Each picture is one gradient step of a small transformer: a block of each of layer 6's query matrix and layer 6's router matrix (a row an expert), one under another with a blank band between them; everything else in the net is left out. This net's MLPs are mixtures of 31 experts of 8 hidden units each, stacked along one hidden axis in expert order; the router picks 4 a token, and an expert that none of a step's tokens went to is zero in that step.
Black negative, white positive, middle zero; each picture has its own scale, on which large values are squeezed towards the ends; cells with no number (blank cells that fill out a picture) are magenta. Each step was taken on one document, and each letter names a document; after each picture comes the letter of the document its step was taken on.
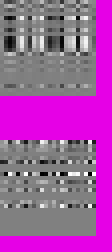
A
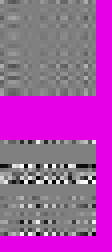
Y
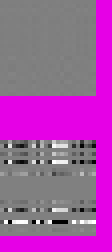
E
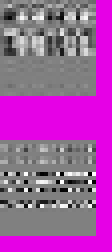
A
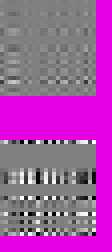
Y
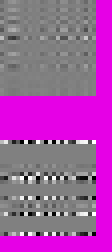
Y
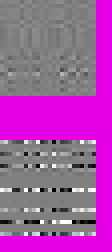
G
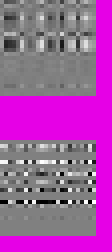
A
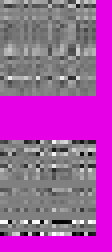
G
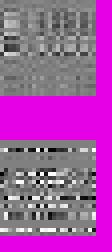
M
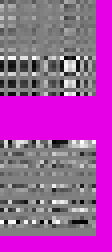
E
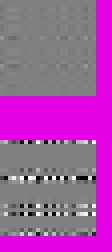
Y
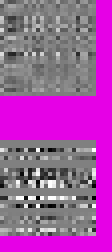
M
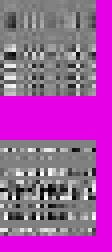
M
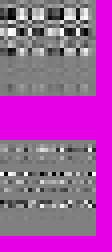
A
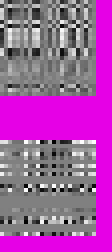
G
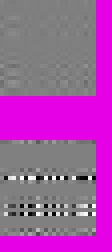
Y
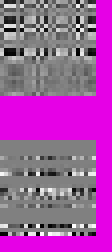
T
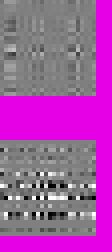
M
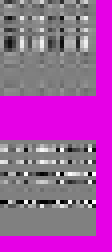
A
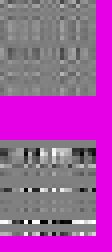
G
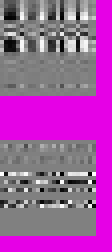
A
